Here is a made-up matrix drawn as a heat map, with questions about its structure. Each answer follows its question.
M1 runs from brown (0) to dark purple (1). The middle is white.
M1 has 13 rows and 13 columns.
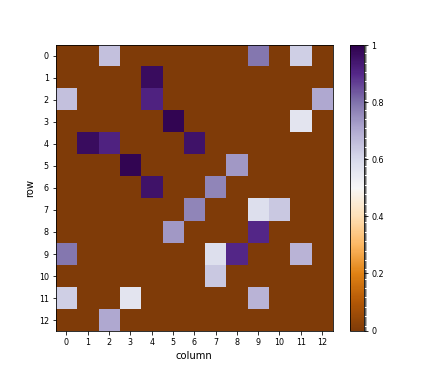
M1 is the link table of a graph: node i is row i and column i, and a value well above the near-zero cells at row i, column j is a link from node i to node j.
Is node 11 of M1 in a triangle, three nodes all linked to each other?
yes
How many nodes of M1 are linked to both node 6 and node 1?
1
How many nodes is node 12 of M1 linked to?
1
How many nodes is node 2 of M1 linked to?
3
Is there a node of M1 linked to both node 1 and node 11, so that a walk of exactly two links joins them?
no
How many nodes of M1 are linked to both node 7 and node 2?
0
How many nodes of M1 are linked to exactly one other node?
3
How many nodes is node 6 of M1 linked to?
2
